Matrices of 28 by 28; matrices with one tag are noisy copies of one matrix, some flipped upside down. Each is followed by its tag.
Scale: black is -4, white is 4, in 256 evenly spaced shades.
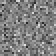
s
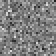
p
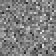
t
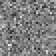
p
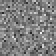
t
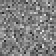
t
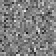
s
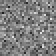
t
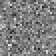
p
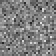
t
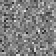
s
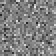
s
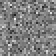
p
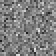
s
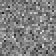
t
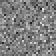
t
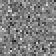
p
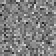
s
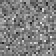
t
